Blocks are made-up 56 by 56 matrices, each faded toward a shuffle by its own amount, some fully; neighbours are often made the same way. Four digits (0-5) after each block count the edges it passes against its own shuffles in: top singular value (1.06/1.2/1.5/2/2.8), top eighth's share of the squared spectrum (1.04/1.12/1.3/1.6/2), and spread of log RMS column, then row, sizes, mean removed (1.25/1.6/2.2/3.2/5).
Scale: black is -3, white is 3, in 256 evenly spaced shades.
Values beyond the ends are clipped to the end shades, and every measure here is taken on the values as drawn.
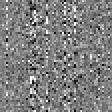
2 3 3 0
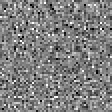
4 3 1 1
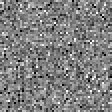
3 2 0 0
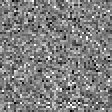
3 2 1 1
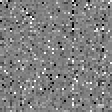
3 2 1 0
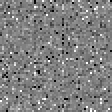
1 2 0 1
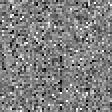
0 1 2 0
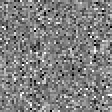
1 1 2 0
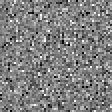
1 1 1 0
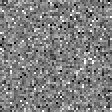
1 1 0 0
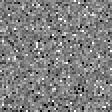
0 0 0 0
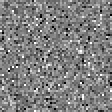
0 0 1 0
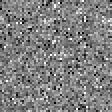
0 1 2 0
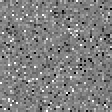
0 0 0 0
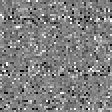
1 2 0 3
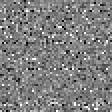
1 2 0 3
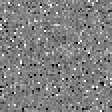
0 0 0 1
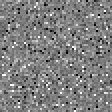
0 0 0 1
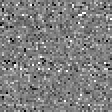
1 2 0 2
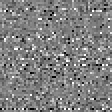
2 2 0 3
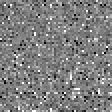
1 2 0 2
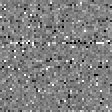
2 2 0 2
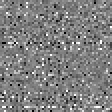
2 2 0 2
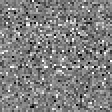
1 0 0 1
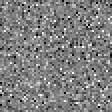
0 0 0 0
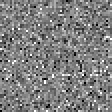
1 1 0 2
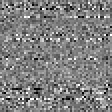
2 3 0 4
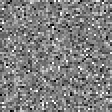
0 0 0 0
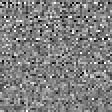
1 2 0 3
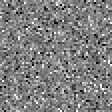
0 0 0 0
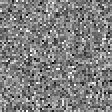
0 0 0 0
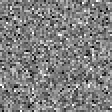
0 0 0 0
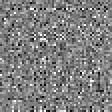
4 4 2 2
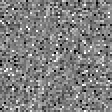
2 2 0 0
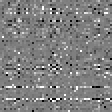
4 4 2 3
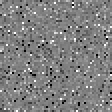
1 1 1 0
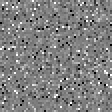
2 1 0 0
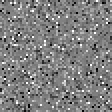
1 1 0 0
